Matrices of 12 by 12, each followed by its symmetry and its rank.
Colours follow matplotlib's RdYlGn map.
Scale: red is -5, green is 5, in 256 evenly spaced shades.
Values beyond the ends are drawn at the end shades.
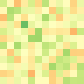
symmetric, full rank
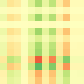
neither, rank one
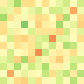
symmetric, full rank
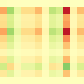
neither, rank one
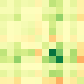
symmetric, rank two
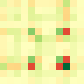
symmetric, rank two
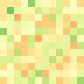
symmetric, full rank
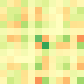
symmetric, rank two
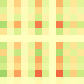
neither, rank one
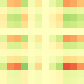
neither, rank one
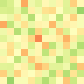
symmetric, full rank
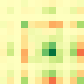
symmetric, rank two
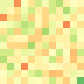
symmetric, full rank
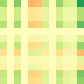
neither, rank one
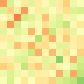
symmetric, full rank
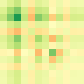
symmetric, rank two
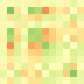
symmetric, rank two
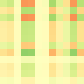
neither, rank one
